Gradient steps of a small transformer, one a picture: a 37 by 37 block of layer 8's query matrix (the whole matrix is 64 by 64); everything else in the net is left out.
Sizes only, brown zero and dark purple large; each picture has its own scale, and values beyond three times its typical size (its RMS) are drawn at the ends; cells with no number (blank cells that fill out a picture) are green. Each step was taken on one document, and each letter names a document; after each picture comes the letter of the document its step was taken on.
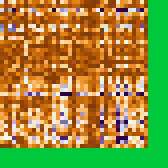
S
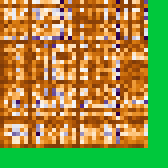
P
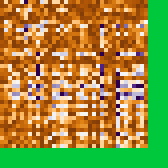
S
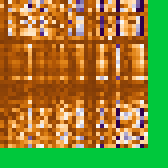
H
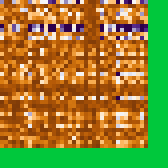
S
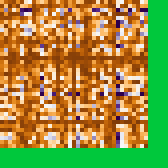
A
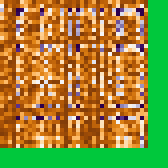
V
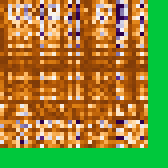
A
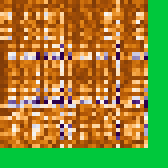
P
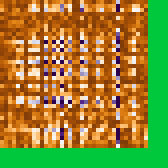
P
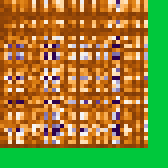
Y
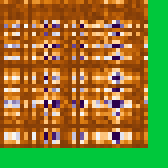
Y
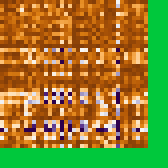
P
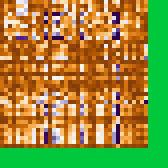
Y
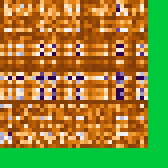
A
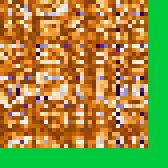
H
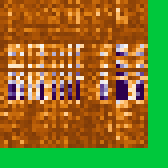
A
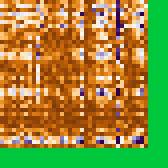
H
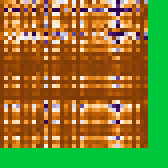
Y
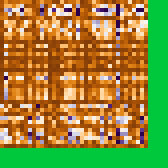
A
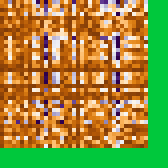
Y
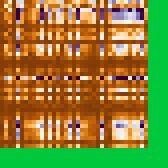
V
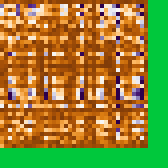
H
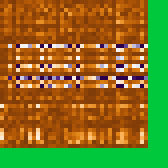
A
